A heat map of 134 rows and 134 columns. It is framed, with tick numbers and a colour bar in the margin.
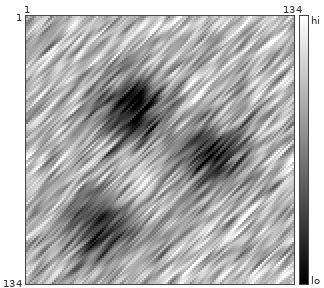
Odd rows or columns: none. Dips: three. Slope: none.
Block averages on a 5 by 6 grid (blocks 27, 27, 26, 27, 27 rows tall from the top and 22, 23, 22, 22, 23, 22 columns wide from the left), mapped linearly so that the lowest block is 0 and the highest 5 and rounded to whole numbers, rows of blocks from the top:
5 5 5 5 5 5
5 3 0 4 4 5
5 4 3 2 1 5
4 2 4 4 4 5
4 2 4 5 5 5
